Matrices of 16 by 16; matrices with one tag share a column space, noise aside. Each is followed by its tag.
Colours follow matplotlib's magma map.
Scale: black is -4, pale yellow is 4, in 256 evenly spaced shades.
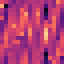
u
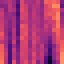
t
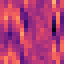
u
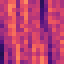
t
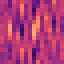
u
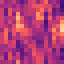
u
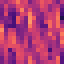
u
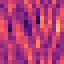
u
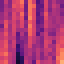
t
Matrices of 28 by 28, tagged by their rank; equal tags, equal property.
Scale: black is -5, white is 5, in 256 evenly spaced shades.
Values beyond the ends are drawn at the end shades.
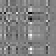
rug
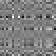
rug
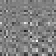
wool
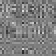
wool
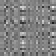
rug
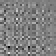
wool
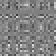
wool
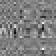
wool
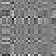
rug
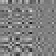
rug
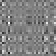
rug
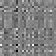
wool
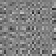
wool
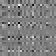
rug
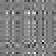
rug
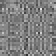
wool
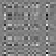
rug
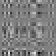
rug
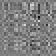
wool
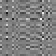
rug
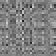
wool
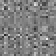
wool
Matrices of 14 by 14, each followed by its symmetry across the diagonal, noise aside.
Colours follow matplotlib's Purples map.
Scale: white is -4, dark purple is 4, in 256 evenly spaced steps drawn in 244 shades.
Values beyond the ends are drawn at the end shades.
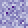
symmetric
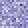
neither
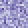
antisymmetric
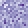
symmetric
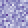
neither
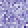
antisymmetric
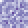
symmetric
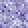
antisymmetric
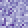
neither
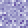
symmetric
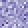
antisymmetric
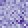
symmetric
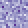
antisymmetric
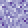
neither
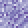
symmetric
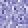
neither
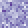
symmetric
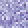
neither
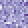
neither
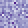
antisymmetric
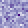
neither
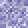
symmetric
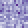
antisymmetric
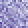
antisymmetric
